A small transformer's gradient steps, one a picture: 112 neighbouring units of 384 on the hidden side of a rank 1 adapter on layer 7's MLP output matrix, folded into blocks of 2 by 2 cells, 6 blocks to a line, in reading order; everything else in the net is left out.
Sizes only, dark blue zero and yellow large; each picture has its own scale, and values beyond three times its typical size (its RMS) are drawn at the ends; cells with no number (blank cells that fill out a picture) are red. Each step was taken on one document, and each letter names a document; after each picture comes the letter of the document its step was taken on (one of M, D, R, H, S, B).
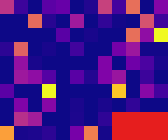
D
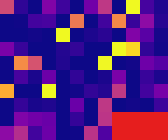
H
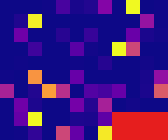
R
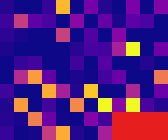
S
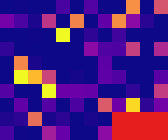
S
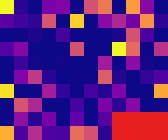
H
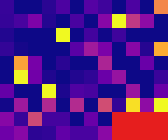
S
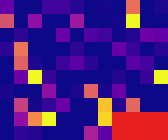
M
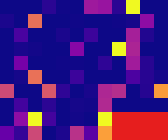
R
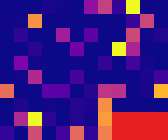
R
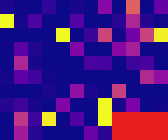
M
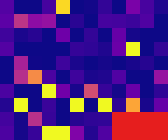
S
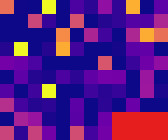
D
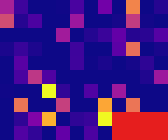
M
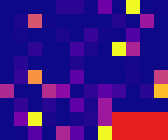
R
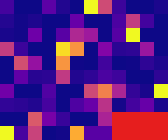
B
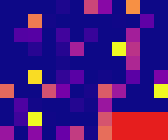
R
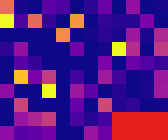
H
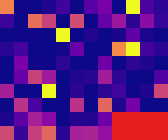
H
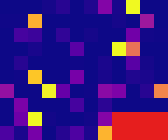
R
